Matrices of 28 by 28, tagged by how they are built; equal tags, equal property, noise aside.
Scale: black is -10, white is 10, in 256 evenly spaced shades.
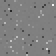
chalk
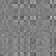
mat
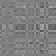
mat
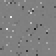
chalk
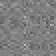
mat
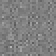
mat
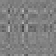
mat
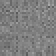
mat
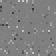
chalk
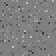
chalk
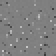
chalk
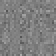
mat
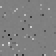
chalk
